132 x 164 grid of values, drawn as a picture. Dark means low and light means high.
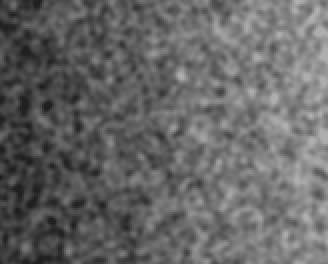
The texture is blotchy. The field climbs toward the right. On average the colour sits 40% of the way up the scale. No single row or column stands out from its neighbours.
